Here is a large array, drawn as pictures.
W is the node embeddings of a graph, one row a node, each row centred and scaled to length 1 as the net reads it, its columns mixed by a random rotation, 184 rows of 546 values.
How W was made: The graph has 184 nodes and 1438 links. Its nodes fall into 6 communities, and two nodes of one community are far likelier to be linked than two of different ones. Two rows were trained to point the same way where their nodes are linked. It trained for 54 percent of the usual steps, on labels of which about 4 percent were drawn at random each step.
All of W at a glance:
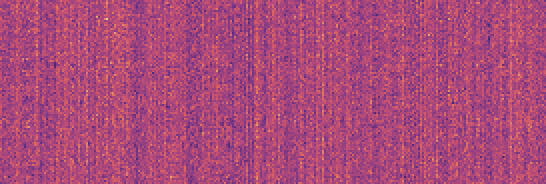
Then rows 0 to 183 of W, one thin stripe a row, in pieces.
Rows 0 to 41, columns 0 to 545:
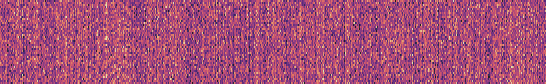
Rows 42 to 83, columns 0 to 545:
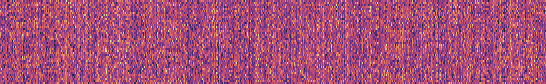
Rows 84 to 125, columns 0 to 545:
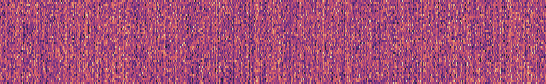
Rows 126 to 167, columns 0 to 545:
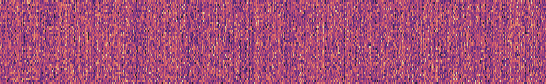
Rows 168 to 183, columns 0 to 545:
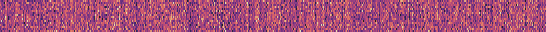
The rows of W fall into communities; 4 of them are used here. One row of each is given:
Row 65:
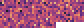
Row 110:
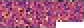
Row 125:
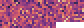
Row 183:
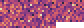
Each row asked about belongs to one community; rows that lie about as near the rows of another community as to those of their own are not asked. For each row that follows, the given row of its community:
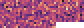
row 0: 65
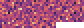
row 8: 110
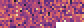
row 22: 125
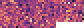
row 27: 125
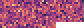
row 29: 65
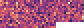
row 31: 125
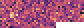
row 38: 125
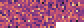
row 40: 183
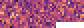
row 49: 125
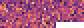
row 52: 110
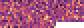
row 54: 183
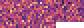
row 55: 183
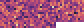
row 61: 110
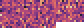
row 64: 65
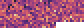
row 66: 125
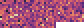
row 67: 125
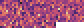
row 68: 110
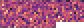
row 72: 110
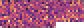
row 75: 183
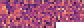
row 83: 110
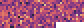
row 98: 125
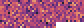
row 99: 183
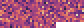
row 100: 125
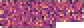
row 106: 125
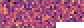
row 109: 110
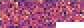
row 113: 125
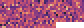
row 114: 65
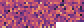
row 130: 65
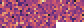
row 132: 110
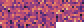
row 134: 65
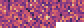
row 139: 183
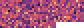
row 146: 110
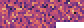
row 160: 110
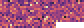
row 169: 183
